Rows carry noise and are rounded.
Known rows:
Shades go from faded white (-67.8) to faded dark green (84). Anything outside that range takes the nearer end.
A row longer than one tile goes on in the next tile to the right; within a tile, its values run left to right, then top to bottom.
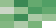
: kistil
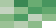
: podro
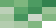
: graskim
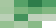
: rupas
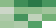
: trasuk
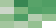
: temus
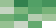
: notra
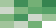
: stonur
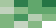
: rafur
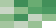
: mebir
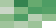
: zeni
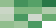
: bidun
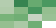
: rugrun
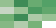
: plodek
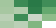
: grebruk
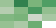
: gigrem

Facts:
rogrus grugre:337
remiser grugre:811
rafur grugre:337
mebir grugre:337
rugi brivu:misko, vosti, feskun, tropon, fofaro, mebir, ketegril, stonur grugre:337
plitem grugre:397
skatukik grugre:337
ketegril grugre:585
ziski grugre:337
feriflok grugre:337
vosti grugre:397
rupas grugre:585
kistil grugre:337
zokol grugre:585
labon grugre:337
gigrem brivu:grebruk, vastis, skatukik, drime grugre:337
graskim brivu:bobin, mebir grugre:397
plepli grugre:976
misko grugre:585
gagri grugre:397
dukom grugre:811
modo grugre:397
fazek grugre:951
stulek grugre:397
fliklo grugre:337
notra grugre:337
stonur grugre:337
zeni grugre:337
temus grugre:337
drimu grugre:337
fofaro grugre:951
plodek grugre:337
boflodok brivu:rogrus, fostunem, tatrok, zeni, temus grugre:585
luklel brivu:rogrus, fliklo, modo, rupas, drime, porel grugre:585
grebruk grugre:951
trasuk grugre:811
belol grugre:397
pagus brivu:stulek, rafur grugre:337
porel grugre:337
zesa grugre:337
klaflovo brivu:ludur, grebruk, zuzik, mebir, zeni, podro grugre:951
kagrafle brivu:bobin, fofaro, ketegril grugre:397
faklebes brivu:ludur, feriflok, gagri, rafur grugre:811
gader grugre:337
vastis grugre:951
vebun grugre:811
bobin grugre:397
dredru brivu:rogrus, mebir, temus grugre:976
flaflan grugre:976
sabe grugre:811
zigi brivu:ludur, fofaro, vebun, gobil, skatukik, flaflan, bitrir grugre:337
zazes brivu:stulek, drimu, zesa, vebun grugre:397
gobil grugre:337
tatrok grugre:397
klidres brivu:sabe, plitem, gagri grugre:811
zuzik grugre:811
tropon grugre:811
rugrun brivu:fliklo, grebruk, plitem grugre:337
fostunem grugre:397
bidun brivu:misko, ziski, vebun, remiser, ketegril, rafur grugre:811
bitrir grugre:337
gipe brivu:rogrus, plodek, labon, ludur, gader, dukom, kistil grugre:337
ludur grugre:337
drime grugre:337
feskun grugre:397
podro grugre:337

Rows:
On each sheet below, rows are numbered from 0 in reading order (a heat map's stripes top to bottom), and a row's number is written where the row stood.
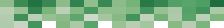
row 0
fazek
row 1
zigi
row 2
plitem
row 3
zazes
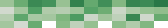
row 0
plepli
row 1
skatukik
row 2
vebun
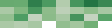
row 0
modo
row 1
sabe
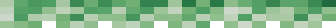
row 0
boflodok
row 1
ludur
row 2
belol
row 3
pagus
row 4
flaflan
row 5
stulek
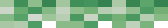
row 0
rugi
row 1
faklebes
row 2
feriflok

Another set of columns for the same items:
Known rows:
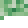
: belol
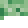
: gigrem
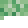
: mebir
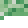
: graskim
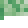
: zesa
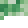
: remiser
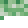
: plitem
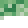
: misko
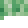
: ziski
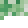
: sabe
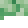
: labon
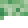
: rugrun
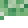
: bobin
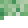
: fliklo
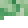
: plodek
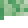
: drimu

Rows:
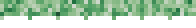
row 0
zokol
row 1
gipe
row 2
luklel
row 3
trasuk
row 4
rogrus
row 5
rafur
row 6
dredru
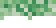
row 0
grebruk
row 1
zuzik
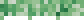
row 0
tropon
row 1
stonur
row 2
rupas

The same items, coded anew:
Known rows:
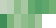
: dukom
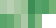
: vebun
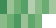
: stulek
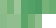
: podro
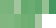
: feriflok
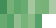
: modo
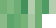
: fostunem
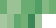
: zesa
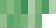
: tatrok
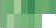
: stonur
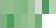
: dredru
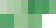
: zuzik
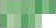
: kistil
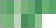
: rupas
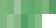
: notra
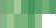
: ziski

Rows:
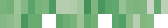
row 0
gigrem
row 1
bidun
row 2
flaflan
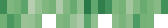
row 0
gagri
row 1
fofaro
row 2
rugrun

